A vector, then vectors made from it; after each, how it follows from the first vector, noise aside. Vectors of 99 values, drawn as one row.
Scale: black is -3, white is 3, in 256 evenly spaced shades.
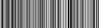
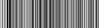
wrapped around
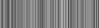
shrunk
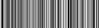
copied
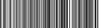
negated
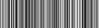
wrapped around
